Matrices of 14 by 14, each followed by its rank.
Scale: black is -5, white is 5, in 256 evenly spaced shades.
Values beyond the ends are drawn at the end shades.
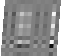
one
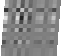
one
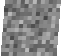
full rank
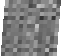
three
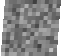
full rank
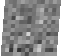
three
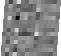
two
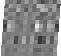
two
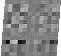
two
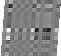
one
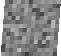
full rank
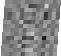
three
